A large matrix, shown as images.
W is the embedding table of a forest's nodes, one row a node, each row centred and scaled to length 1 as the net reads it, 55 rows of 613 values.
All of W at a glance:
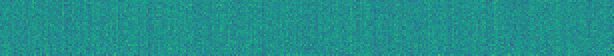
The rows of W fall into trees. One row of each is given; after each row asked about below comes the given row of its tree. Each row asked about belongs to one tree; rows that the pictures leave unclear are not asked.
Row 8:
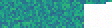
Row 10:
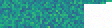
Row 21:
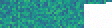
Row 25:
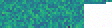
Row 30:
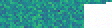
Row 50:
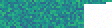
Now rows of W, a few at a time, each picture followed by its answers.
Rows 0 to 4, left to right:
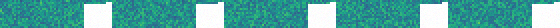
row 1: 25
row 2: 10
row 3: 8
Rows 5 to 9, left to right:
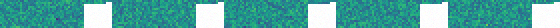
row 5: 30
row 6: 21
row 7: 25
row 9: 10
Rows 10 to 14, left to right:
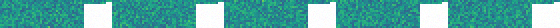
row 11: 50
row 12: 8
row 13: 10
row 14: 21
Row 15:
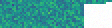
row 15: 21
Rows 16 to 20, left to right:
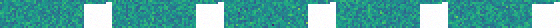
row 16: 8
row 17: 30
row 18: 8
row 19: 10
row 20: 25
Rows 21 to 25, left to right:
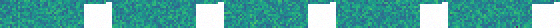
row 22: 21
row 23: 25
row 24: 30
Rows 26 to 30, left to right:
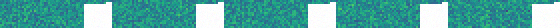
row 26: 21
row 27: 8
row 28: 21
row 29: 8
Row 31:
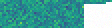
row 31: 25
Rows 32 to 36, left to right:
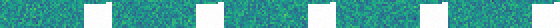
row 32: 10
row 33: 50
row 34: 10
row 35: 30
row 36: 8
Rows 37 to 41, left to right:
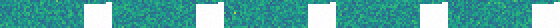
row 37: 21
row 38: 8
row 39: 30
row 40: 50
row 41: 21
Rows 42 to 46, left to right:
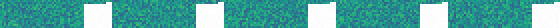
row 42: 50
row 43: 8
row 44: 10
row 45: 10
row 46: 50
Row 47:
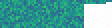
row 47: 8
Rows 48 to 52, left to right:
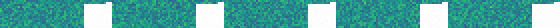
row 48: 21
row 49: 21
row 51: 8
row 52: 10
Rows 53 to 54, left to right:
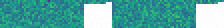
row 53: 21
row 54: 10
